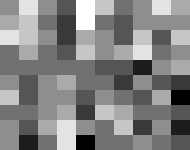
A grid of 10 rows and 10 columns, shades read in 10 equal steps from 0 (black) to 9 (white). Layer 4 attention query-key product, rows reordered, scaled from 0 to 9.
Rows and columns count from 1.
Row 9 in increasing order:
1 2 3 4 5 5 5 6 7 8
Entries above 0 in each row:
10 10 10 10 10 10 9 10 10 9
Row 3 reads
8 7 5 2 6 5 3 7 3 7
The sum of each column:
53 46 47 47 49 48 42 45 47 38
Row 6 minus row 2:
-1 -4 1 4 -5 0 -1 0 -2 -3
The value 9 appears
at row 1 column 5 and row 2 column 5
